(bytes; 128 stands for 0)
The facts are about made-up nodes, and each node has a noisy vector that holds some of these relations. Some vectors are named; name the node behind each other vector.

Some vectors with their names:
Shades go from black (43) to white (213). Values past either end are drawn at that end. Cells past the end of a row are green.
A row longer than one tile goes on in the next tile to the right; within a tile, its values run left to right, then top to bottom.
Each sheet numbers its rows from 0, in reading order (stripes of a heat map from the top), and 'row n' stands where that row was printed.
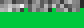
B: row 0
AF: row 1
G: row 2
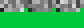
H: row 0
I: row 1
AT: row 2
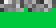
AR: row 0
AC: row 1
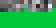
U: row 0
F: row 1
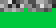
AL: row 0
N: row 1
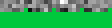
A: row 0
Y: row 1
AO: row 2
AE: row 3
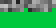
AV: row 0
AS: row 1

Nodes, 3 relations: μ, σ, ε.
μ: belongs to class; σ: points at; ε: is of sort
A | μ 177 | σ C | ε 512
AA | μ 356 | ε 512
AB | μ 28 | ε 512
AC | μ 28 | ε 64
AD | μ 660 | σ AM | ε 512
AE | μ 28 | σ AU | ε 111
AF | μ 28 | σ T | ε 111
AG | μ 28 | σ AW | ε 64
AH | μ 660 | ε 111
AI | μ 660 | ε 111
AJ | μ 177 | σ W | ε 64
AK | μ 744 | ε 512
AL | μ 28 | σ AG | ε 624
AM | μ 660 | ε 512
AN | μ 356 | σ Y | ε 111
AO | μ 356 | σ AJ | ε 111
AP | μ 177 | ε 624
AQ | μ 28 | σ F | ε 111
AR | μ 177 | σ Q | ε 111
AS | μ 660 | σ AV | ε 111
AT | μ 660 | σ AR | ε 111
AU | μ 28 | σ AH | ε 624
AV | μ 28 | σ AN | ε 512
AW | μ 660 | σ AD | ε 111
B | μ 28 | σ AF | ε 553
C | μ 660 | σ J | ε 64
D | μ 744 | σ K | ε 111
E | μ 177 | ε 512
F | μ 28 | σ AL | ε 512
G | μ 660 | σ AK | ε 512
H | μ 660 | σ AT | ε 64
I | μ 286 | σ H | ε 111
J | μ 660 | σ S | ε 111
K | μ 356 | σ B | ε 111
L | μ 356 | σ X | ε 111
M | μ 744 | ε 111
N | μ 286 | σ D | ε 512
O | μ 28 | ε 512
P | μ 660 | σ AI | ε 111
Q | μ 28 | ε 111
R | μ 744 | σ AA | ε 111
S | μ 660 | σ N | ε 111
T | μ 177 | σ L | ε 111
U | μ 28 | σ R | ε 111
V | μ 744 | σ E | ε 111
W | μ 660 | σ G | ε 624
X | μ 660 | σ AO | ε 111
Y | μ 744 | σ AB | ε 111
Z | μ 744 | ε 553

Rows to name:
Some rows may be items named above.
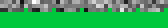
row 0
AW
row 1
AO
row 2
AH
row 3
J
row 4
Z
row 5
AP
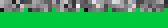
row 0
AG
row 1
AS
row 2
F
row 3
S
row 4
AJ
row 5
AK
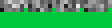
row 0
J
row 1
L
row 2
F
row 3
AS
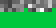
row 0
AA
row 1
AU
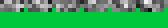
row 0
K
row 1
D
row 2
AD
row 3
AQ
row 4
N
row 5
X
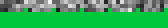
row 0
R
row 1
C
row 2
J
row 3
D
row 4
W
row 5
T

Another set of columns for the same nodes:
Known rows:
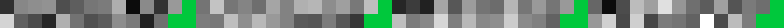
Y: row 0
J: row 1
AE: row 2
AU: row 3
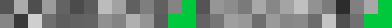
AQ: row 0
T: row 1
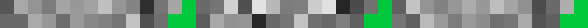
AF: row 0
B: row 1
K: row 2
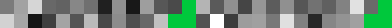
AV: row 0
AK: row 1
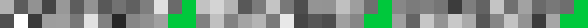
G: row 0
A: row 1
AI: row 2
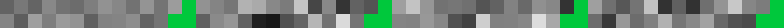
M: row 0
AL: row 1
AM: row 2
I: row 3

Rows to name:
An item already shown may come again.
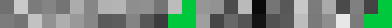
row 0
S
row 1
AG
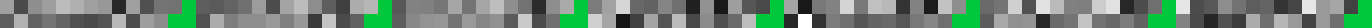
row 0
AP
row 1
AO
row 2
L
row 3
AV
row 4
W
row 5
B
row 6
H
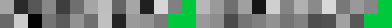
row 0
AJ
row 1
C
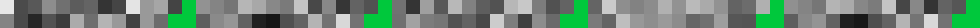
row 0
H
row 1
AL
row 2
Z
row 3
D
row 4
AL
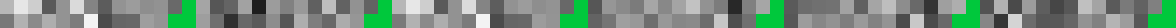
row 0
N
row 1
AC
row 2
N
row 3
T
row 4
X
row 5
AW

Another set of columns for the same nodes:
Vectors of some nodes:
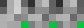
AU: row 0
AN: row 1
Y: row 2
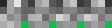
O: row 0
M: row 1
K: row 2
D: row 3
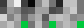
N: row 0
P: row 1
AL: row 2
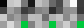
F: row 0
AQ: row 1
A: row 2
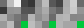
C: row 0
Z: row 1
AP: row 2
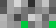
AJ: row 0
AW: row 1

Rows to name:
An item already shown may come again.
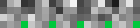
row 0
D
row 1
B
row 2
C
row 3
H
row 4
AV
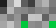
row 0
AA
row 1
AO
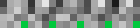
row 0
W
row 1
AG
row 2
AO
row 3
AC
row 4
AA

